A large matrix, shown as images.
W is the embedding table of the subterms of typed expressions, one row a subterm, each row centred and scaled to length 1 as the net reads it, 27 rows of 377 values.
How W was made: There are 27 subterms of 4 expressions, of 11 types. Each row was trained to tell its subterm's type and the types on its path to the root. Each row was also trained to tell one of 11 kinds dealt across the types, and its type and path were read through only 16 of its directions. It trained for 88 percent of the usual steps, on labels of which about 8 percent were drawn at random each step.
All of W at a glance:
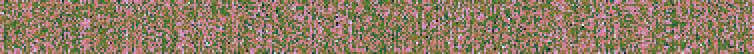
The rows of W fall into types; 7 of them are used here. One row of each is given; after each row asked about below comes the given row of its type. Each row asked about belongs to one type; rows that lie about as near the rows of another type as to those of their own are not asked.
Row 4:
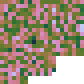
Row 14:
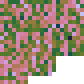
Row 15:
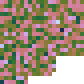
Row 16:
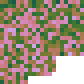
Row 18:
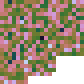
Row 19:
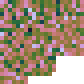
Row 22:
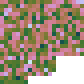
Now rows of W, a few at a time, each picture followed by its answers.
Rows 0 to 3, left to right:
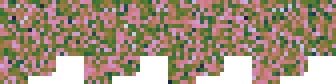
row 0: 14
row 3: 14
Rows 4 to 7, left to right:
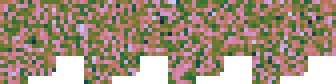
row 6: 4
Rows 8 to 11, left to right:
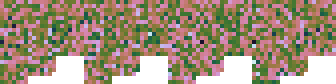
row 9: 14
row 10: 16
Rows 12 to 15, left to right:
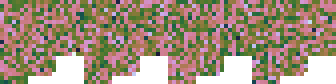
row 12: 22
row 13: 16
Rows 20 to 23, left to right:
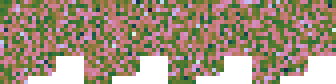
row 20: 16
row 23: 15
